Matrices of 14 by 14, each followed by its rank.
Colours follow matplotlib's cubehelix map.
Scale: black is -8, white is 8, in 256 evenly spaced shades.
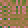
two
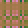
one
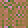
three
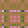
one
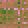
three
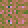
three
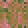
three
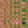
two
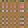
one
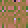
two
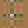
one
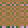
one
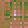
two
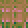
two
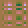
one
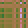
one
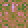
three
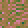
three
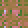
two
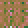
two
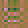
one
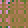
two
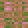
two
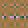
one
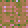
three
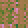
three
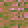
three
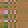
one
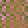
two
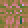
three
